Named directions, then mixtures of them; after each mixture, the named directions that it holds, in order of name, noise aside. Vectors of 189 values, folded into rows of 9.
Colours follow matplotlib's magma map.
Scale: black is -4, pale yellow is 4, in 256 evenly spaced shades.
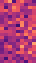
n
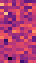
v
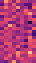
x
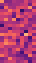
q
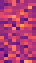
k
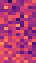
n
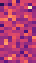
k, q, v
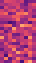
k, v, x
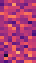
k, x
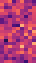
n, v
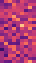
k, n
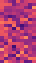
k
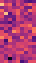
v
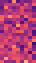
k, n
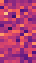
q, v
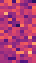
n, v, x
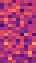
n, q, x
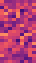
q, v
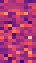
k, v, x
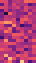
k, v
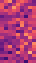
n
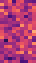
n, v
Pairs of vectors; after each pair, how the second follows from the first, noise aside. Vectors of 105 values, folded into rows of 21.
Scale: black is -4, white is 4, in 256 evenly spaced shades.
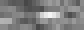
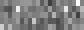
shuffled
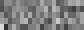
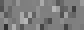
partly zeroed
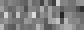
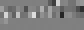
partly zeroed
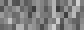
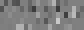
partly zeroed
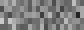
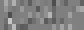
partly zeroed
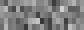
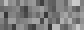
shuffled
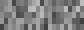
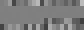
partly zeroed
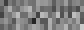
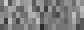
shuffled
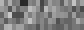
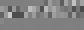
partly zeroed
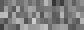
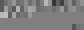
partly zeroed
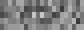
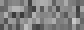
shuffled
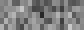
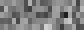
shuffled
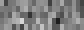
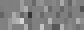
partly zeroed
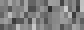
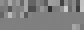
partly zeroed
